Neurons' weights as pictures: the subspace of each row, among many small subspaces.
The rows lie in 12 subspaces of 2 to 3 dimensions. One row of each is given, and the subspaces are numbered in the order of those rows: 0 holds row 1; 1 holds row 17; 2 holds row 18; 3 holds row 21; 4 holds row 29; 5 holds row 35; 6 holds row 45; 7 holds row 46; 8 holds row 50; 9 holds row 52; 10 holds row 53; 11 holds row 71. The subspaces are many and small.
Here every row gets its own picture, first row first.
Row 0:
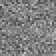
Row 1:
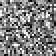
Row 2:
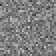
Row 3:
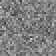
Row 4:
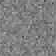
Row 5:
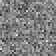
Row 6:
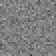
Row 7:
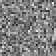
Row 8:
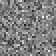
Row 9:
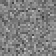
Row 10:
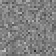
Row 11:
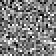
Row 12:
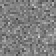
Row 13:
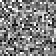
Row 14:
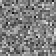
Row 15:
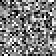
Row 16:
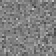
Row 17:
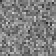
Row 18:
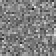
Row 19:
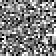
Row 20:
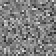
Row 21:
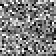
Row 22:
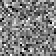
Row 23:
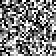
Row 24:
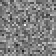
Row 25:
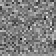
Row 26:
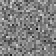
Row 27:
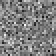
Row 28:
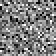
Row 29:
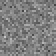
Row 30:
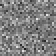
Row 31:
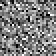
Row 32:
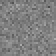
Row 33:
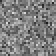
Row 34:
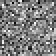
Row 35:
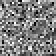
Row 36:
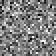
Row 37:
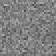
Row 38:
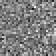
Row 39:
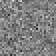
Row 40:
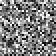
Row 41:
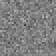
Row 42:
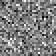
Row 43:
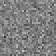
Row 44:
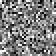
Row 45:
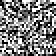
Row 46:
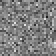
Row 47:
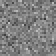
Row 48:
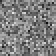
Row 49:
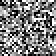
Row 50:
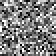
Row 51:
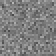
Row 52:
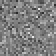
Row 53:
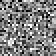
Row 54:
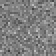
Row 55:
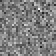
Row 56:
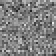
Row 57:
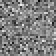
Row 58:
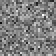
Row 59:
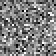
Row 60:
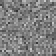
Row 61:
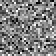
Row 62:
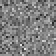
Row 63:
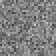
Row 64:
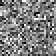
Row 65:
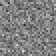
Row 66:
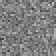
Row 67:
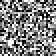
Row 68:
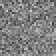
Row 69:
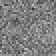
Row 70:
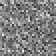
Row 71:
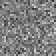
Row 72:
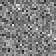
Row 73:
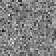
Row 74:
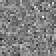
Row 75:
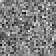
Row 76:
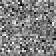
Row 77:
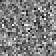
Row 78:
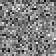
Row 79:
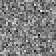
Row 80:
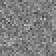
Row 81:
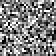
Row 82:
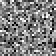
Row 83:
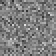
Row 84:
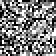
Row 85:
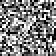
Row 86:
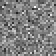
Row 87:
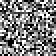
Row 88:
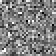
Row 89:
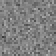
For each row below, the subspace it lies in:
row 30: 10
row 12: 11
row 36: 8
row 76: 10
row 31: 3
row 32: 6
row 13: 8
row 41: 7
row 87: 10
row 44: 9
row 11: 8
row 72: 6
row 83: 3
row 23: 9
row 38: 2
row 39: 8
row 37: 4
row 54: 11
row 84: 5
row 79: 9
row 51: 5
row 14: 1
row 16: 2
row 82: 7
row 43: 4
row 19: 2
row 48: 1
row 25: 7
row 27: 5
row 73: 10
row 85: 11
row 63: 1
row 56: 6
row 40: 3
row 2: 0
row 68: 3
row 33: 1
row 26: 8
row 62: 8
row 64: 0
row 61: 0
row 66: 2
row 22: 8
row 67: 10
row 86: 9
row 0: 3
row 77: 11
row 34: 5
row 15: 0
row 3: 8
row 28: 7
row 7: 11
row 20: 11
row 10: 9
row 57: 10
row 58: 0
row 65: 7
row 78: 6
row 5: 0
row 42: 6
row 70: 3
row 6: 0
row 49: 0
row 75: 1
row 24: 7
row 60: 6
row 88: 9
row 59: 4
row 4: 1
